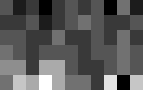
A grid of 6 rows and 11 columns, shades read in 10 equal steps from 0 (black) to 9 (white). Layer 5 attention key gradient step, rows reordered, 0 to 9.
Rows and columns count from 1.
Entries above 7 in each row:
0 0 0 0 0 2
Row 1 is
3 1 2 0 2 3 2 3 0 4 1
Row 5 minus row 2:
3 3 -1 5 4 0 -2 -1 1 2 0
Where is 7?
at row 6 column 2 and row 6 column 11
